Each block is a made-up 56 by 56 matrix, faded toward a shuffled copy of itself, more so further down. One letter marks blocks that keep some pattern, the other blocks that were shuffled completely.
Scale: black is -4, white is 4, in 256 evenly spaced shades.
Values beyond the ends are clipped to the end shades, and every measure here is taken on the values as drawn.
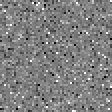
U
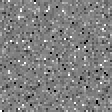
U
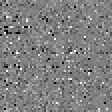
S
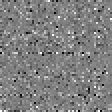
S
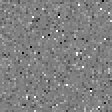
U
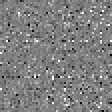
S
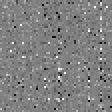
S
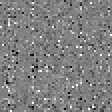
S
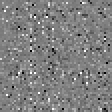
S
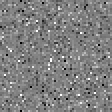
U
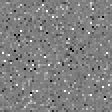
U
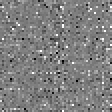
S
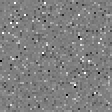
U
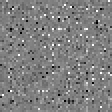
S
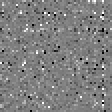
S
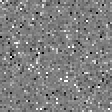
U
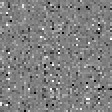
S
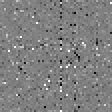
S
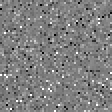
U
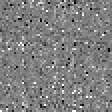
S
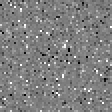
U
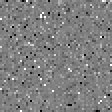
U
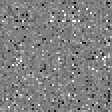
S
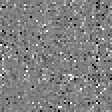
S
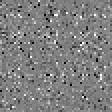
S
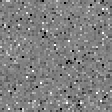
U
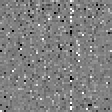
S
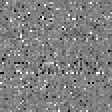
S
